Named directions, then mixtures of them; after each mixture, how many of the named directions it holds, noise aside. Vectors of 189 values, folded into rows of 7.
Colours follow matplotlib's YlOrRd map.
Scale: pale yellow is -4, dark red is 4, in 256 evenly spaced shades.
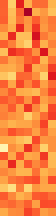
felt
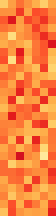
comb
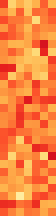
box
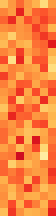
one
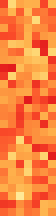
one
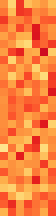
three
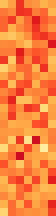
three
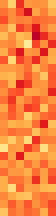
two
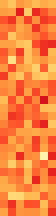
two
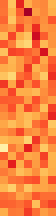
one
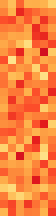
three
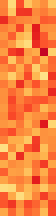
three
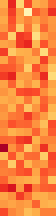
one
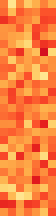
three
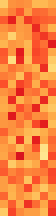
one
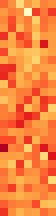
two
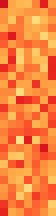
two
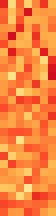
three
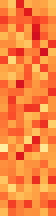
two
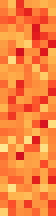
two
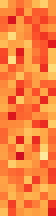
one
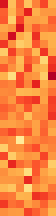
three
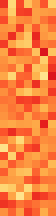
two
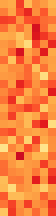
two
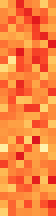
three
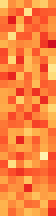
two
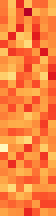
one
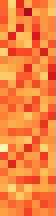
one
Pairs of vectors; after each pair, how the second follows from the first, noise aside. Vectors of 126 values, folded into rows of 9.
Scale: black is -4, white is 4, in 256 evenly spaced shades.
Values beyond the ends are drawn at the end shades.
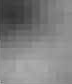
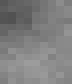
shrunk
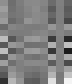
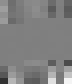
partly zeroed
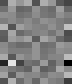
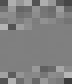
partly zeroed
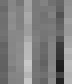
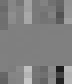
partly zeroed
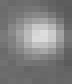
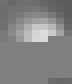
partly zeroed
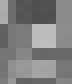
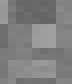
shrunk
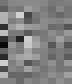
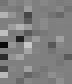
partly zeroed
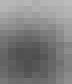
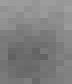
shrunk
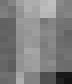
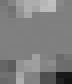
partly zeroed
